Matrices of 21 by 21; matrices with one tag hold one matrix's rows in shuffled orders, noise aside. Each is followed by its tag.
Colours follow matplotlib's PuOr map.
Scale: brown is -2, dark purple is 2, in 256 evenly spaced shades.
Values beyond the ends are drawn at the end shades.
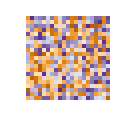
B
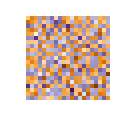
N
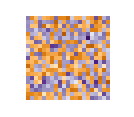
B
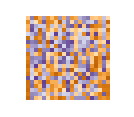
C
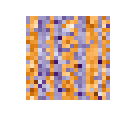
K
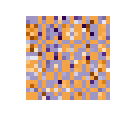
N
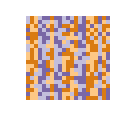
K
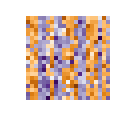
K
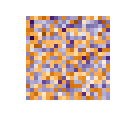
B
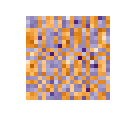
N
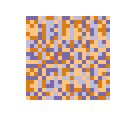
N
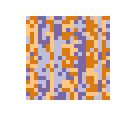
K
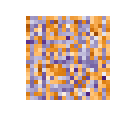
C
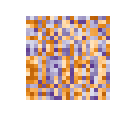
N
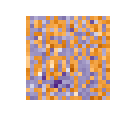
C
